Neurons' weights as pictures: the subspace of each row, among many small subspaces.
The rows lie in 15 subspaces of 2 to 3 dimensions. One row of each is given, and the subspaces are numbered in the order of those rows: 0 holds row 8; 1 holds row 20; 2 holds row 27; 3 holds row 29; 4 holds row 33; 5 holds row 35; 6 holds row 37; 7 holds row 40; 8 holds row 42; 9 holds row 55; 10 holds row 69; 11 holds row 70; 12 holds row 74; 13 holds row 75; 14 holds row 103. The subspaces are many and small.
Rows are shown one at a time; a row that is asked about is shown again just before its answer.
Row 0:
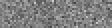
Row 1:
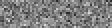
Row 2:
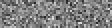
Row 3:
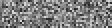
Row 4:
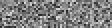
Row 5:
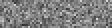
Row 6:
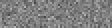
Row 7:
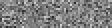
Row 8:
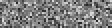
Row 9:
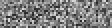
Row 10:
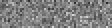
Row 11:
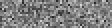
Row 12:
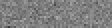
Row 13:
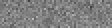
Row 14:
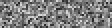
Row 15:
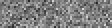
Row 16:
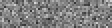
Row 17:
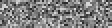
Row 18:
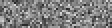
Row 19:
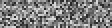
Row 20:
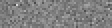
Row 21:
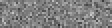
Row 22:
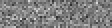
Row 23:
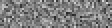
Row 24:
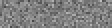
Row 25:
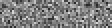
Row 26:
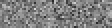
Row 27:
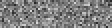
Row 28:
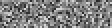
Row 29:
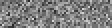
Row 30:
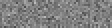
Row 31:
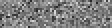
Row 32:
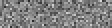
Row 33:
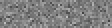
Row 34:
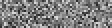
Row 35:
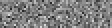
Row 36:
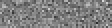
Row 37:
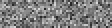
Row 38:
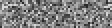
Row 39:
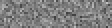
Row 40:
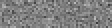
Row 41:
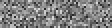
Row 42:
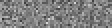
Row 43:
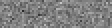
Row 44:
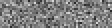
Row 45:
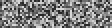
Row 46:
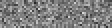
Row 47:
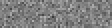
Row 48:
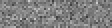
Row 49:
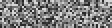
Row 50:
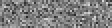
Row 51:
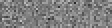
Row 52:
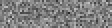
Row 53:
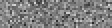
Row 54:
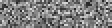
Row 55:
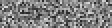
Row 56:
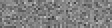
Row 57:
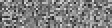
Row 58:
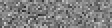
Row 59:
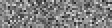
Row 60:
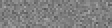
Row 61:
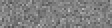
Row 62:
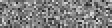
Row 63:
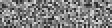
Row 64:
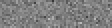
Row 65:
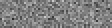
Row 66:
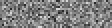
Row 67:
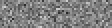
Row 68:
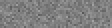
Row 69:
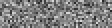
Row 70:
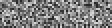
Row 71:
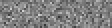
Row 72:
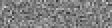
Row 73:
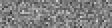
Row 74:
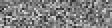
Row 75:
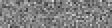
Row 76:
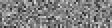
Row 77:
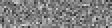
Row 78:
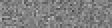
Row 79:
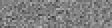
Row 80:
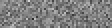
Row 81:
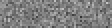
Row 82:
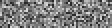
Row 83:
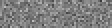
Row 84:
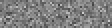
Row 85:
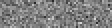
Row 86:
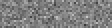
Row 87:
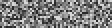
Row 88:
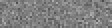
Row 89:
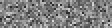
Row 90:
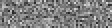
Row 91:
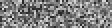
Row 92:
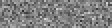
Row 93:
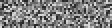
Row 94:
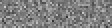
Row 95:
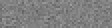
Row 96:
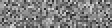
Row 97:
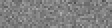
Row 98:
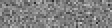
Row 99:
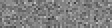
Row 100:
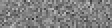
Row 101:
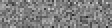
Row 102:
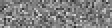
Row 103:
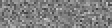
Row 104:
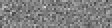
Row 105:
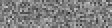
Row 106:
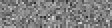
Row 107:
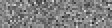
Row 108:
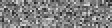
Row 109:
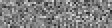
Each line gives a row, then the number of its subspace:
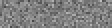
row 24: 13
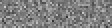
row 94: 4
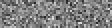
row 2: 10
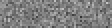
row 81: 6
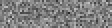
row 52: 9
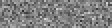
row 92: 14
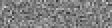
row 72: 7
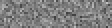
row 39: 12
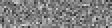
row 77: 4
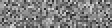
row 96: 3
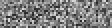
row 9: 6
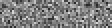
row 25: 11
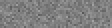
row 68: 2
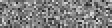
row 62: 0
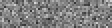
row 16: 2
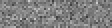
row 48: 6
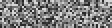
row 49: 2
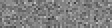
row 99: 7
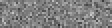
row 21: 0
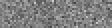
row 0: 1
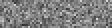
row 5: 4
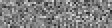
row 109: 13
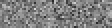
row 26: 1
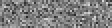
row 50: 5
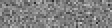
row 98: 10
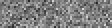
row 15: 3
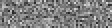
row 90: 7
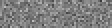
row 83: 13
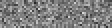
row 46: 2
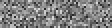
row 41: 3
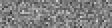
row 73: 9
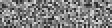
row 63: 11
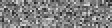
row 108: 2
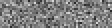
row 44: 10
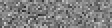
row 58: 14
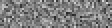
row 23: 12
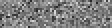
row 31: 3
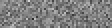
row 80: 3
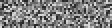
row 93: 1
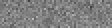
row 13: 3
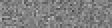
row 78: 8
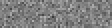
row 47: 13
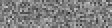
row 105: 9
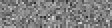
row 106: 10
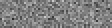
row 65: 11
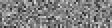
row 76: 5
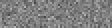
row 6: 5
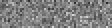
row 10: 6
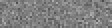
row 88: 0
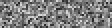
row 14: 14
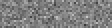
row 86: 12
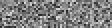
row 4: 7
